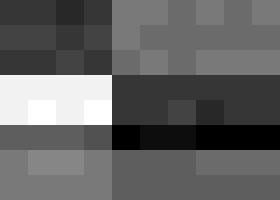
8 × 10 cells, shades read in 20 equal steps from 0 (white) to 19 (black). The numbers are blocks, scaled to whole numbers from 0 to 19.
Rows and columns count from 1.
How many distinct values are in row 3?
4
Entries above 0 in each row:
10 10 10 10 8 10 10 10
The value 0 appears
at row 5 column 2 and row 5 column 4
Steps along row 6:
same same up up down same up same same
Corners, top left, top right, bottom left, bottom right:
15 10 10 12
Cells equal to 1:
6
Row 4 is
1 1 1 1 15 15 15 15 15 15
